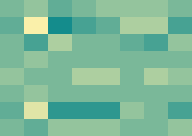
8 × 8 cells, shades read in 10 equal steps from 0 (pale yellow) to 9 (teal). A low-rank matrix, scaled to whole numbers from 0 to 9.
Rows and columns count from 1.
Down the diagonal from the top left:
5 0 3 5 3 5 5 4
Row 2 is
6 0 9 7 6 3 3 7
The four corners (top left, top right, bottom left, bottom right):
5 5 5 4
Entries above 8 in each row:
0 1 0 0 0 0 0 0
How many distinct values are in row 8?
3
